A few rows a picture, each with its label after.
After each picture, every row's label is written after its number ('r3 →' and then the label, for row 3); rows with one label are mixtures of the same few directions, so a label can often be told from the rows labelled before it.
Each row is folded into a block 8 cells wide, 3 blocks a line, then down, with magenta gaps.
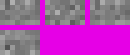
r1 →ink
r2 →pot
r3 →ink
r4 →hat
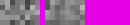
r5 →ink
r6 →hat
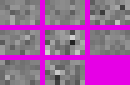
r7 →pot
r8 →pot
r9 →pot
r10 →pot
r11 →pot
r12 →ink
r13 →hat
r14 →pot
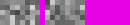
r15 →pot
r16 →hat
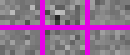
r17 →pot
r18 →pot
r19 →hat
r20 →pot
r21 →ink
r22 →ink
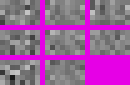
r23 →pot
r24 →hat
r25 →hat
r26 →pot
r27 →hat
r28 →ink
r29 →pot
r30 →hat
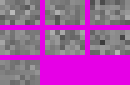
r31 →pot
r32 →pot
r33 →ink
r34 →hat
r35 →ink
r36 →pot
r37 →ink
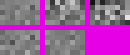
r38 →pot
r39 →ink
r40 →ink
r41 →pot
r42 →pot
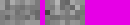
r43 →ink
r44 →hat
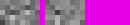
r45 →pot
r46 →pot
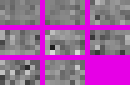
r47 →hat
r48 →pot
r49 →hat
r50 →hat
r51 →hat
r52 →hat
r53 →pot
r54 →pot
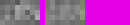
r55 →ink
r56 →ink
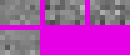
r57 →ink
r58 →hat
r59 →pot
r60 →hat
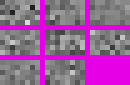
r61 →pot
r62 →hat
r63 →hat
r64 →pot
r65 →ink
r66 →ink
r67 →pot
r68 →pot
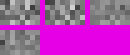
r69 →ink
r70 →ink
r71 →ink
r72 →hat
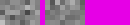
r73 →pot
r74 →ink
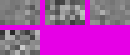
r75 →pot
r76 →ink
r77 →pot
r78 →ink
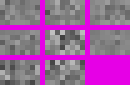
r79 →hat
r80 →hat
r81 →ink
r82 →pot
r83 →ink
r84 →pot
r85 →hat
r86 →ink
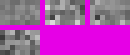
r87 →ink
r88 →hat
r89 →hat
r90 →hat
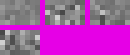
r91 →hat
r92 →pot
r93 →pot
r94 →hat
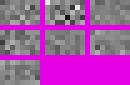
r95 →ink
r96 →ink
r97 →hat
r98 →hat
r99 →pot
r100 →hat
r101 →ink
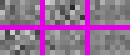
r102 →hat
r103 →ink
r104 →ink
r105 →ink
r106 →hat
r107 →ink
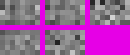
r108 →hat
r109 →hat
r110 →ink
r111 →ink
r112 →pot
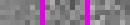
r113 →pot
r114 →ink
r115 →hat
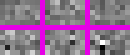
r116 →ink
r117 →hat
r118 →hat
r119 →hat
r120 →pot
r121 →pot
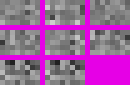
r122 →pot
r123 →hat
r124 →ink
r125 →hat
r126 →pot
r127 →hat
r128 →hat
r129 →hat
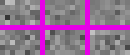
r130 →hat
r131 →pot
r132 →pot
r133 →pot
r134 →hat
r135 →ink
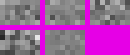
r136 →ink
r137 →hat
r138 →ink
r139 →hat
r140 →ink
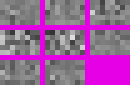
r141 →pot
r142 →hat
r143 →hat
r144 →hat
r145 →ink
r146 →hat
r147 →hat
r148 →hat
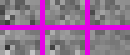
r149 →hat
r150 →ink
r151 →hat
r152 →hat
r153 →hat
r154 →hat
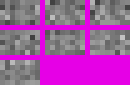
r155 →hat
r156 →hat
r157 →hat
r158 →pot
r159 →ink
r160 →pot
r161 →ink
